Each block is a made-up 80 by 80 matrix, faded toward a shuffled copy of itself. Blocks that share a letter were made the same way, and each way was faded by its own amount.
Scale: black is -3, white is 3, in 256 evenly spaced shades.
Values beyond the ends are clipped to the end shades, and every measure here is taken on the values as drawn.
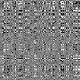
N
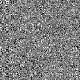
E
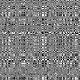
N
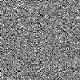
E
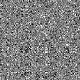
E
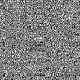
E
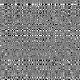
N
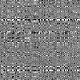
N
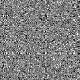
E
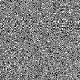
E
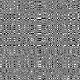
N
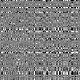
N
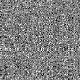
E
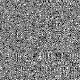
E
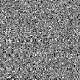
E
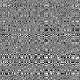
N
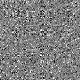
E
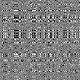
N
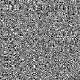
E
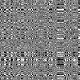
N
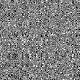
E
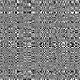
N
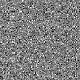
E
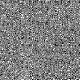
E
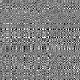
N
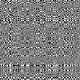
N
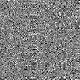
E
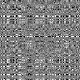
N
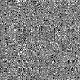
E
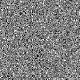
E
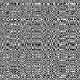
N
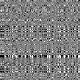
N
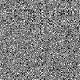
E
